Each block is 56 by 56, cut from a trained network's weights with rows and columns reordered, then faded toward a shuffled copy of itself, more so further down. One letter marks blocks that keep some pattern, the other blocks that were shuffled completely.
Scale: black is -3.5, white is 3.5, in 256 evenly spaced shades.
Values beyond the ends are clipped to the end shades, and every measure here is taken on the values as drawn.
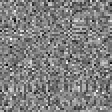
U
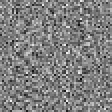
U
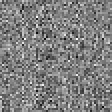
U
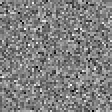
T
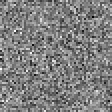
T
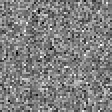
T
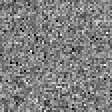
T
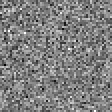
T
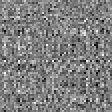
U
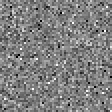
T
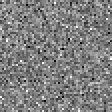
T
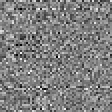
U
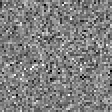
T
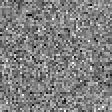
T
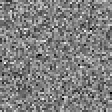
T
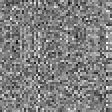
U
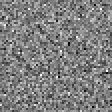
T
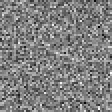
T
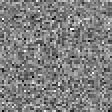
U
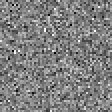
T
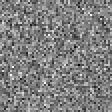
T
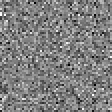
U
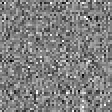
U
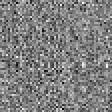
U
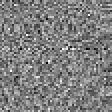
U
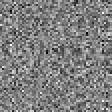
U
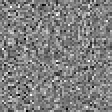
U
